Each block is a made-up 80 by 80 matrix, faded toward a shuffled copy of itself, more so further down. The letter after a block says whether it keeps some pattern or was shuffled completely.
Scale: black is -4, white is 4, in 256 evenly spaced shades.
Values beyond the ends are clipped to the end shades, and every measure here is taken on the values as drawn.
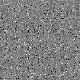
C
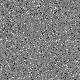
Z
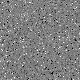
Z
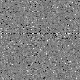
C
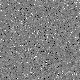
Z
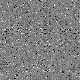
C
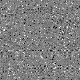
C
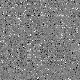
C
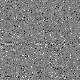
C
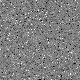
Z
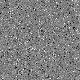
C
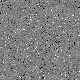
Z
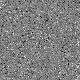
Z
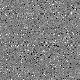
C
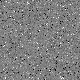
Z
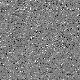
C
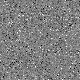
C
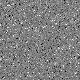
Z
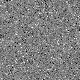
Z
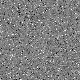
Z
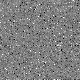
C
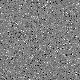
Z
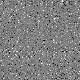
C
